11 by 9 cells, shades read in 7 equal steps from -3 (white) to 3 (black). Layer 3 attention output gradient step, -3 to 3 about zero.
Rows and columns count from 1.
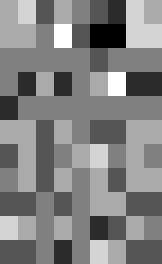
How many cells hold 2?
8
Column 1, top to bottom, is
-1 -1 0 0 2 -1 1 0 1 -2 1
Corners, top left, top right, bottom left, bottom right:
-1 -1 1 1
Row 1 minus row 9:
-2 -3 1 -2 0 2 3 -3 -2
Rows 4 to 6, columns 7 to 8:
-3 2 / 0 0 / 1 -1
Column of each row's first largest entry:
7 6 6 2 1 3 1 3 1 6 4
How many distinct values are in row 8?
3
